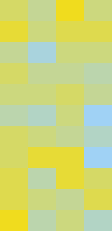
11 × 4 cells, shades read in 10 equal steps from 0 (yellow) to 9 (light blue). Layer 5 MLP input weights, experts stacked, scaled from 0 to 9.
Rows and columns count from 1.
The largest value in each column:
6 8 5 9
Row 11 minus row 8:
-3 5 3 -2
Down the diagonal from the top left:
3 4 4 6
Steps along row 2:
up down same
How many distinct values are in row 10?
3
